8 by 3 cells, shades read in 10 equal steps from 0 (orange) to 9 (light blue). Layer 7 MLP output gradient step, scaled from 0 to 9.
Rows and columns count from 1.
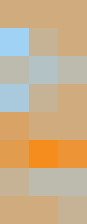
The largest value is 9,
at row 2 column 1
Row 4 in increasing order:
4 5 8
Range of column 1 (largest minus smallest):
7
